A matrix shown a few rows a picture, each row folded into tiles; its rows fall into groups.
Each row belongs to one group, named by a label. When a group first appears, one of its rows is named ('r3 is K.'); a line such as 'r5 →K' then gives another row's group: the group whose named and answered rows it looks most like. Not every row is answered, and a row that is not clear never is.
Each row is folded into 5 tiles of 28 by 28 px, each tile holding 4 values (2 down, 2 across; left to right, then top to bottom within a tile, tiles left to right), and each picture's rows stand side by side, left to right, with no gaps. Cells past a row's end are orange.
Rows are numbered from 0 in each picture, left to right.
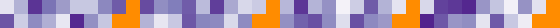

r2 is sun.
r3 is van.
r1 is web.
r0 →van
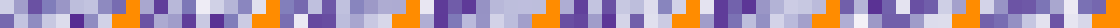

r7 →van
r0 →van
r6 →web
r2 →web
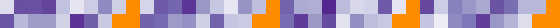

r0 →van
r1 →van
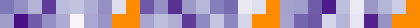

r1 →web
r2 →sun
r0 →sun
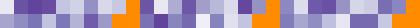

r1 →van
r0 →sun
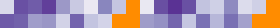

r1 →sun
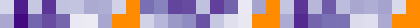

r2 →sun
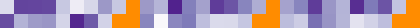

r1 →web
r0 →van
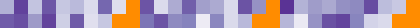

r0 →van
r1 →van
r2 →web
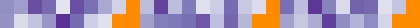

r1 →sun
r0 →web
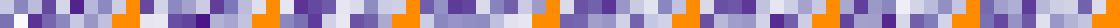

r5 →van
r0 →web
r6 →van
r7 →van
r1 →web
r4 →van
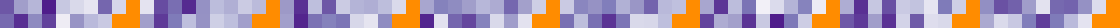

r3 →web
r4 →web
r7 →web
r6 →van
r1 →sun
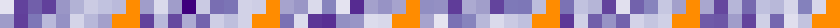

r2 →web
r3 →web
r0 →sun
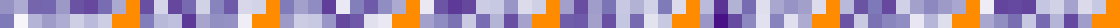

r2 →web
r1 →web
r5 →sun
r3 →sun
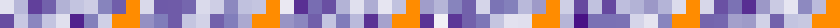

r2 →sun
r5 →van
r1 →sun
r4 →sun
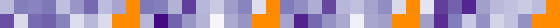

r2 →sun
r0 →web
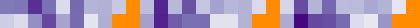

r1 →sun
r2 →sun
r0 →web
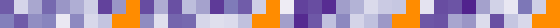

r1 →web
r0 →van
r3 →van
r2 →sun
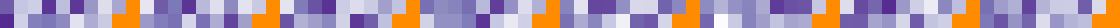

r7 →van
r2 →van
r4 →van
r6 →van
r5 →web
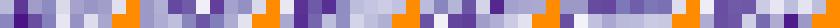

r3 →web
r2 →sun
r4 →web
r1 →web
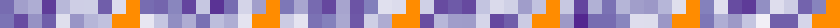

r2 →web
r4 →sun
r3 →van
